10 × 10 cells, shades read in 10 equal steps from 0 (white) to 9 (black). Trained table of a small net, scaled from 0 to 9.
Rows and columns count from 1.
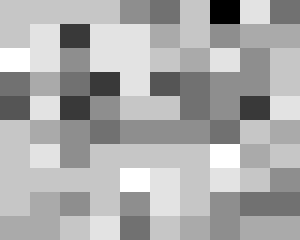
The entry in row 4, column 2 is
3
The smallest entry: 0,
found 3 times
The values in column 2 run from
1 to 3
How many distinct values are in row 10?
5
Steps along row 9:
up up down up down up up up same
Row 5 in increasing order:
1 1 2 2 4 4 5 6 7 7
